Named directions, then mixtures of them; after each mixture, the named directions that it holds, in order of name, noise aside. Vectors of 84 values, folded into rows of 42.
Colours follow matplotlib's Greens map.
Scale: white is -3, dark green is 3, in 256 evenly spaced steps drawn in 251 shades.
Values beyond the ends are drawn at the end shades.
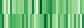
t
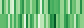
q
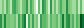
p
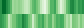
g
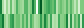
t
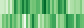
g, q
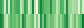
p, t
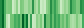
g, q, t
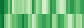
g, t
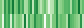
q, t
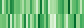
q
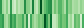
t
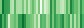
g, p, q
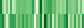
t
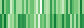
g, p, q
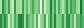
g, p, q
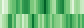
g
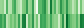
p, t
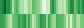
g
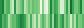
g, p, q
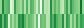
g, p, q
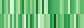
q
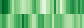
g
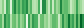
g, p, t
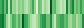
g, p, t
